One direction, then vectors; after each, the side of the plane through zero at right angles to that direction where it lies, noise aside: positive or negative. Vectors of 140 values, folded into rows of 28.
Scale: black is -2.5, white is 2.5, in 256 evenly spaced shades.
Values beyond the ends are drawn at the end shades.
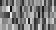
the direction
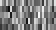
negative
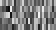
negative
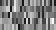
positive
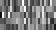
negative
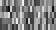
negative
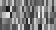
negative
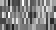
negative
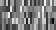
negative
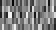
positive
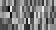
negative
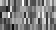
negative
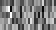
positive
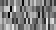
positive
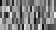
positive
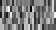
positive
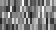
negative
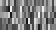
negative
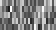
negative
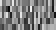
negative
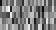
positive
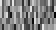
negative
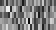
positive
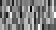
positive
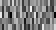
negative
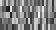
negative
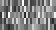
negative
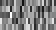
positive
